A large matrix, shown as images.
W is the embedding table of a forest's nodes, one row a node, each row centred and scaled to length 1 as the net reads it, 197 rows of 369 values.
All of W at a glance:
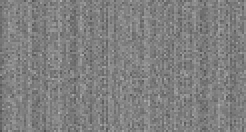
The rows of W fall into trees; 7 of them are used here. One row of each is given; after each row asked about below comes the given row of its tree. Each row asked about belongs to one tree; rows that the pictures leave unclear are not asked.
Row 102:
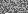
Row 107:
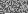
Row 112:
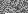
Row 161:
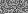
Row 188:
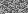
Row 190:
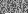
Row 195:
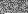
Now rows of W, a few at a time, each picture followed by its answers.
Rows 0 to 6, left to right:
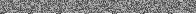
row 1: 102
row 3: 161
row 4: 112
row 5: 107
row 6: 195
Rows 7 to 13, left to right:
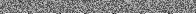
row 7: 161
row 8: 112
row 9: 188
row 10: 102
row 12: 112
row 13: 190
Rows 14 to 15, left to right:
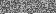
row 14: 107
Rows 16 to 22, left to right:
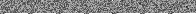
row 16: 107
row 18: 195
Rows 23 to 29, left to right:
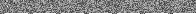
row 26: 112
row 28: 112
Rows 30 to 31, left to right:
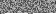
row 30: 195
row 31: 107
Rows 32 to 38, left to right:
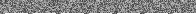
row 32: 112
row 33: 195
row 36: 102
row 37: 102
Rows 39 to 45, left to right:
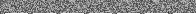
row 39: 112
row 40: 107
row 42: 102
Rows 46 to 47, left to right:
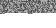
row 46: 102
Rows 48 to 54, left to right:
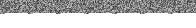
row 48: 107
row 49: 190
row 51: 107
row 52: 107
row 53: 195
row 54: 188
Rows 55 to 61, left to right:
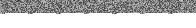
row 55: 188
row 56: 102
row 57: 107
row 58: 102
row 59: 107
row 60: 161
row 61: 195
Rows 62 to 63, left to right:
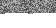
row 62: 102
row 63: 112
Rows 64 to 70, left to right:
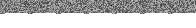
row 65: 107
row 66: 102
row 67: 112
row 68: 107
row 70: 107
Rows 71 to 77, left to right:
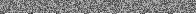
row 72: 188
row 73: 112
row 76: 102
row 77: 102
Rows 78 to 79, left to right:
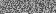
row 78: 161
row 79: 190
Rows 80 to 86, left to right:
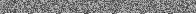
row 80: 107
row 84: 102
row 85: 102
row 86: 107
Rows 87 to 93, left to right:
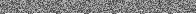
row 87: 188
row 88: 112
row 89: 112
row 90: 102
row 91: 102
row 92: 161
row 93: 112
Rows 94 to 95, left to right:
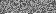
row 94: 102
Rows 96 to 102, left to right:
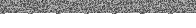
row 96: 102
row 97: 107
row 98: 102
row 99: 107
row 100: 107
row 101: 102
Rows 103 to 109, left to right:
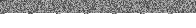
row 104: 102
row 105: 190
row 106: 195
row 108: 190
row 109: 107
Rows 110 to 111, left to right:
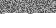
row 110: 190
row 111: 161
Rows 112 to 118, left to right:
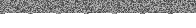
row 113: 161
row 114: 188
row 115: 107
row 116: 188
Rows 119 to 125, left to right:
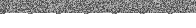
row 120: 107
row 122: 107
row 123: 102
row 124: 102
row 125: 107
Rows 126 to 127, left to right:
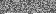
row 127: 112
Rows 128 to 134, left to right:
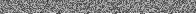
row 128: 161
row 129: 161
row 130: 102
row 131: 107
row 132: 107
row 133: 112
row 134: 107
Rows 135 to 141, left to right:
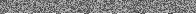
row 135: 102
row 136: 188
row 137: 112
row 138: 102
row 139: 112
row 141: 188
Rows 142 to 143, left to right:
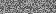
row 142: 161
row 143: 161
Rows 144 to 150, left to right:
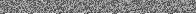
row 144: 188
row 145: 188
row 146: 107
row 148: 102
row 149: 107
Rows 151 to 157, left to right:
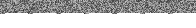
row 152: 107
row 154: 190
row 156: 188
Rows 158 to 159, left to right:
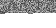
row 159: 195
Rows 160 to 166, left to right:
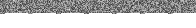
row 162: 112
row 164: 107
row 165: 112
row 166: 102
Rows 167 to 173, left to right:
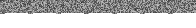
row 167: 102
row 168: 112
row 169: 188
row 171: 161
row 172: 107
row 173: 102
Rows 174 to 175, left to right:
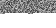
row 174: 107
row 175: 102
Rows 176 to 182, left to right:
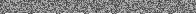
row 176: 102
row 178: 195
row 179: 190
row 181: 161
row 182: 102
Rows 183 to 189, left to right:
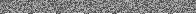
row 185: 107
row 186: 188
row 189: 102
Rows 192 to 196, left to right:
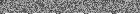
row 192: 112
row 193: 190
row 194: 107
